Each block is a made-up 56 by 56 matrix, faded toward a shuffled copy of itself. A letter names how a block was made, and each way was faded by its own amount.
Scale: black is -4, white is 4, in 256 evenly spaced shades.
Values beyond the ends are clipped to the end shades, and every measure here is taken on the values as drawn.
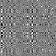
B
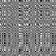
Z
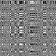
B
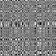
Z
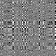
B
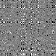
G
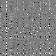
G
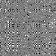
G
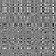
B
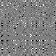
G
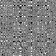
G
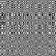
Z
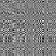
Z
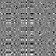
B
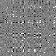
G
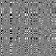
B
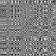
Z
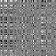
B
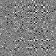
G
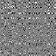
G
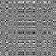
Z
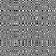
B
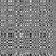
Z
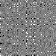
G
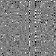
G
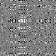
G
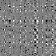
G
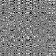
G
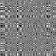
B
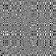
B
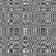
Z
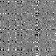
G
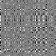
B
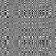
Z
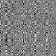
G
